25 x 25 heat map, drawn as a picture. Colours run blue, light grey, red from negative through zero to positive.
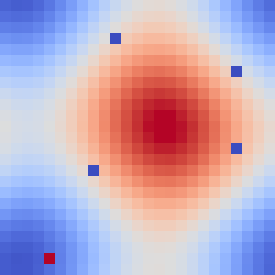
The bottom left is the ninth with the lowest average. The centre is the ninth with the highest average. There are no regular stripes. Overall the values sit about 50% of the way up the scale. Five lone cells stand out: one far higher and four far lower than their neighbours.
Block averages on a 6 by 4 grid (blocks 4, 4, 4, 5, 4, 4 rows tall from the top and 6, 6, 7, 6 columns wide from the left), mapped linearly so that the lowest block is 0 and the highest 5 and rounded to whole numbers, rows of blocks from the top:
0 2 3 1 | 1 3 4 2 | 2 4 5 3 | 2 3 5 3 | 1 2 3 2 | 0 1 2 1
